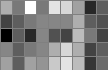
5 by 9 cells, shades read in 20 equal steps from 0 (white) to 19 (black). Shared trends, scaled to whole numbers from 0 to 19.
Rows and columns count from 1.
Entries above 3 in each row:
6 9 9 8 8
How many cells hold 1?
0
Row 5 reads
7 12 7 8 4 2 5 15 11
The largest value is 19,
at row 3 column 1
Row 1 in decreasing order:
16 12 10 10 7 6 3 2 0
